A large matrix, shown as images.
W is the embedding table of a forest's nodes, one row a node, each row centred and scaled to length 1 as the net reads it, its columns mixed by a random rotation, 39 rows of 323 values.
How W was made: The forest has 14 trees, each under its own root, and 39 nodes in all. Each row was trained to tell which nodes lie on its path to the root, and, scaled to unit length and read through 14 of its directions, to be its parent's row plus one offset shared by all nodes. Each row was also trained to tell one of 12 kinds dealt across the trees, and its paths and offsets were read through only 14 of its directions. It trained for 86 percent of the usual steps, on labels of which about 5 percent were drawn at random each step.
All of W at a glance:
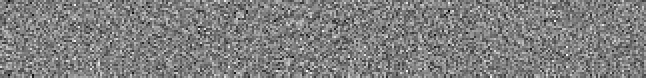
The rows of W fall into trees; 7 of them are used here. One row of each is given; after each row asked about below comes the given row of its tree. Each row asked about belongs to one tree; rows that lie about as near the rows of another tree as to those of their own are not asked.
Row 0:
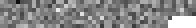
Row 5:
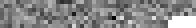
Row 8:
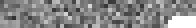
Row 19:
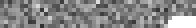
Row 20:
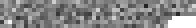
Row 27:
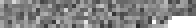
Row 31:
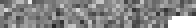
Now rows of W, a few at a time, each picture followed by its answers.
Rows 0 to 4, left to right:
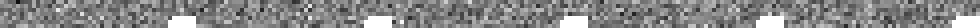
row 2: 20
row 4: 27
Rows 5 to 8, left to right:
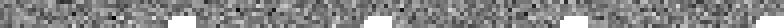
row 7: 8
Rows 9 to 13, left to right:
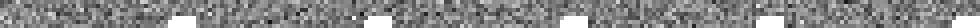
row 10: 31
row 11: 19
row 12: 5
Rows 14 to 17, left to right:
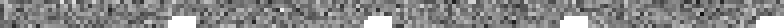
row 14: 0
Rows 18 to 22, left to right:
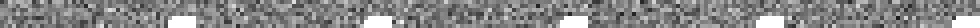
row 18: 8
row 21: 19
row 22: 0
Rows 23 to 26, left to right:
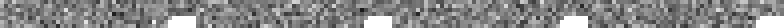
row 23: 27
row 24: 31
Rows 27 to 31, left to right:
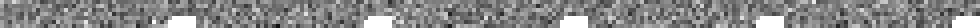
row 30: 5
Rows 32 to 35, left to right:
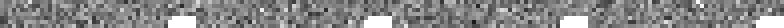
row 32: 5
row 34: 8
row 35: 0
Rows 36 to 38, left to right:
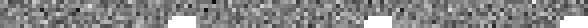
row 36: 5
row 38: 31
